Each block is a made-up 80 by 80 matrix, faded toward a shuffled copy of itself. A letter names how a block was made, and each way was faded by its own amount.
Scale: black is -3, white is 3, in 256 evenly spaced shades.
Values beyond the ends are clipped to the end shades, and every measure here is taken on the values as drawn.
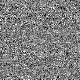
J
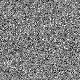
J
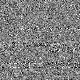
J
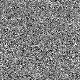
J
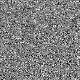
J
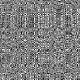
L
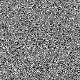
J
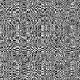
L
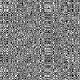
L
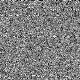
J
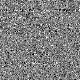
J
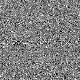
J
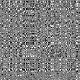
L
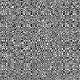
L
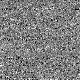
J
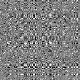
L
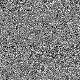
J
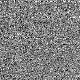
J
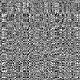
L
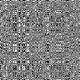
L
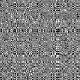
L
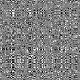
L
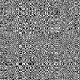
L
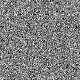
J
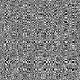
L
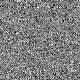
J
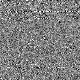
J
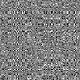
L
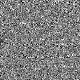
J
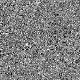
J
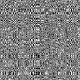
L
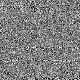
J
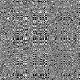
L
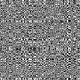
L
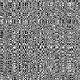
L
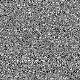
J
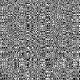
L
